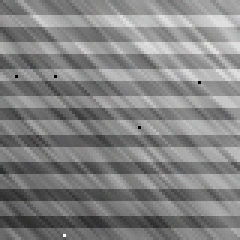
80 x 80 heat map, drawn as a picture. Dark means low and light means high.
Histogram: bell-shaped. Lone odd cells: 5, 1 higher and 4 lower than their neighbours. Ninth with the highest average: top right. Ninth with the lowest average: bottom left. Slope: up to the top right. Stripes: horizontal, repeating 9 times.
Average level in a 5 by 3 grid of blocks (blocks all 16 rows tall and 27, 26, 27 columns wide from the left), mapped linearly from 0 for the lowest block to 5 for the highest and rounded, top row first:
345 / 234 / 224 / 123 / 012
